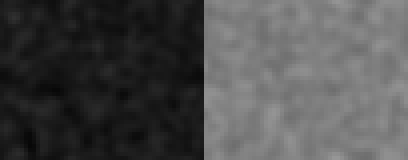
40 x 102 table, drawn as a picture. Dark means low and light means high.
The table splits into one row of 2 panels. Panel 1,1: very low, blotchy, faint in contrast. Panel 1,2: middling, blotchy, faint in contrast.
